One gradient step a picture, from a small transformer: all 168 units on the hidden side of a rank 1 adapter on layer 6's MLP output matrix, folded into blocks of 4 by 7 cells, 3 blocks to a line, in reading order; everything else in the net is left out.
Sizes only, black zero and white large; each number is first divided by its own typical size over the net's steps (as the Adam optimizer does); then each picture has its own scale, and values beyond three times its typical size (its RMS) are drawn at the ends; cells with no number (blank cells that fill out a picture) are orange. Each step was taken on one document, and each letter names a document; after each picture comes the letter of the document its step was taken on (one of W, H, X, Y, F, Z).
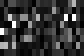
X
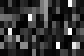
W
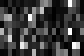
W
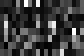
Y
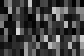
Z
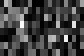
Z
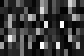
W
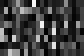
Y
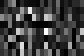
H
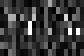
X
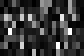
W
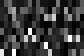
H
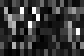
X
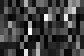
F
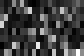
Z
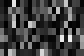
H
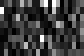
Z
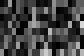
H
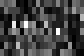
H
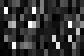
X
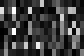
F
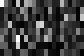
Y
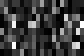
X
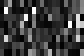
H
